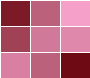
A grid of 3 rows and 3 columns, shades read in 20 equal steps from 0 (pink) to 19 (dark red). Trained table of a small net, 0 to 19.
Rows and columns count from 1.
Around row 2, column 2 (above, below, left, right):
8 8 12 3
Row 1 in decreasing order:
17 8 0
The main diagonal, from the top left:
17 5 19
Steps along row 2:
down down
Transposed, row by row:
17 12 4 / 8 5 8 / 0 3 19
